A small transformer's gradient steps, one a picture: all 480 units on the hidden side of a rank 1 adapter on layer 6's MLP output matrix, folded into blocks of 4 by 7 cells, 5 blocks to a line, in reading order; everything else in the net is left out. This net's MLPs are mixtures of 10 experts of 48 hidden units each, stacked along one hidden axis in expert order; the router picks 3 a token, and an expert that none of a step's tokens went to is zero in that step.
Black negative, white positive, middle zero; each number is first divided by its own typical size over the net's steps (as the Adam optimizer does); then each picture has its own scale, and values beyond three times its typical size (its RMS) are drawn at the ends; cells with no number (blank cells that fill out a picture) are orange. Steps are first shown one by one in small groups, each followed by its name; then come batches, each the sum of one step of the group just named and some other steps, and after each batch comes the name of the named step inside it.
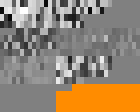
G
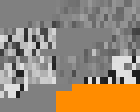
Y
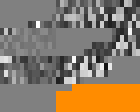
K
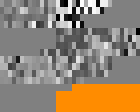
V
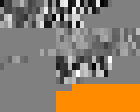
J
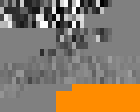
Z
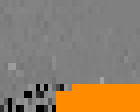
G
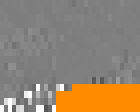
Z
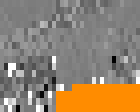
Z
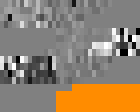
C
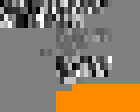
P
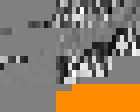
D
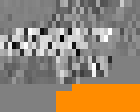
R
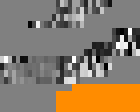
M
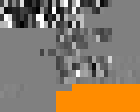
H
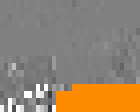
C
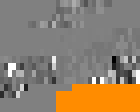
M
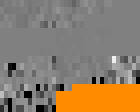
P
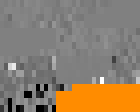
C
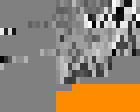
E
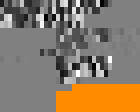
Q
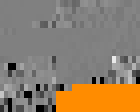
E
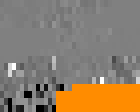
Q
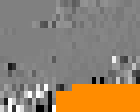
E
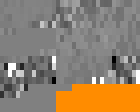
E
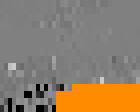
Q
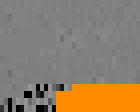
E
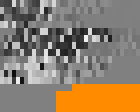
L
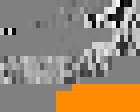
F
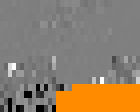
L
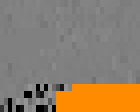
F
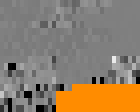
L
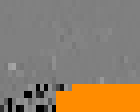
F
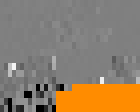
L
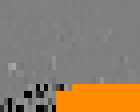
L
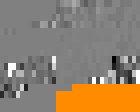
F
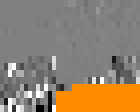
F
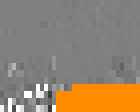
F
